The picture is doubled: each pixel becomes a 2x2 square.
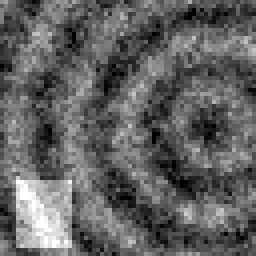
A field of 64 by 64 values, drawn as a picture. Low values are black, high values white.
The bottom left is the ninth with the highest average. Rings spread out from the middle right. An odd patch, higher than its surroundings, sits in the bottom left. The field is mottled with small blotches.
